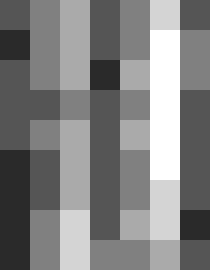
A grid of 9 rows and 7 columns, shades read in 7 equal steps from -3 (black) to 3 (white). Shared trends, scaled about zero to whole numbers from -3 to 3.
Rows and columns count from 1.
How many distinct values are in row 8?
5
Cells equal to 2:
5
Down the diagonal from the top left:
-1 0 1 -1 1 3 -1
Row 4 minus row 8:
1 -1 -2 0 -1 1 1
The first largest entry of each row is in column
6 6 6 6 6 6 6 3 3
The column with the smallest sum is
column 1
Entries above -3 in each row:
7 7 7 7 7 7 7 7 7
